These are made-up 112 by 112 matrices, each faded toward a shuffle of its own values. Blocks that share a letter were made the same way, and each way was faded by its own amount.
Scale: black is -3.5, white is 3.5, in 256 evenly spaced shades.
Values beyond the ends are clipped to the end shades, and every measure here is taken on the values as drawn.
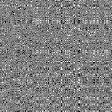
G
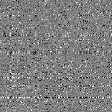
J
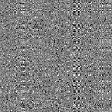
G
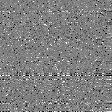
J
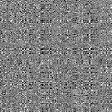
G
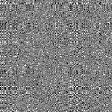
G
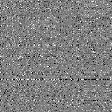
J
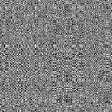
G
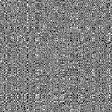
G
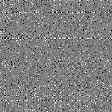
J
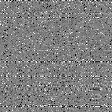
J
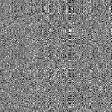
G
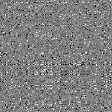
J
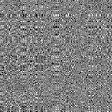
G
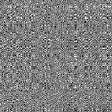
G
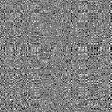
G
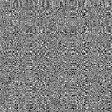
G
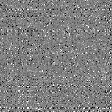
J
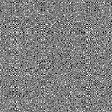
G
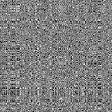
G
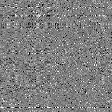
J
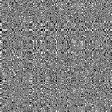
G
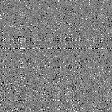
J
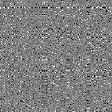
J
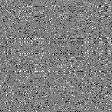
J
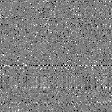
J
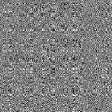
G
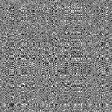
G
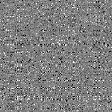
J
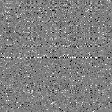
J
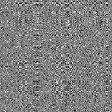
G
